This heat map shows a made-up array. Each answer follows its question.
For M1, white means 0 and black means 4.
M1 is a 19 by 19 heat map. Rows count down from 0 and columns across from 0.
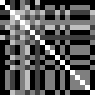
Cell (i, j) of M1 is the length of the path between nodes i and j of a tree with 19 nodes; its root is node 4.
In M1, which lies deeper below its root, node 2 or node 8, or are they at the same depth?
node 8
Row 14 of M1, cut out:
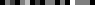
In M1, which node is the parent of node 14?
5
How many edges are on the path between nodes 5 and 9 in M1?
1
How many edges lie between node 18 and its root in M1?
2
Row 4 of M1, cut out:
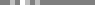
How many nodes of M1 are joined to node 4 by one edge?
3
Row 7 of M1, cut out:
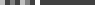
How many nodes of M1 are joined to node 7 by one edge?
2
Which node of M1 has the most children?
5
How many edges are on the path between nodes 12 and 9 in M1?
2
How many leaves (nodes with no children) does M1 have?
15
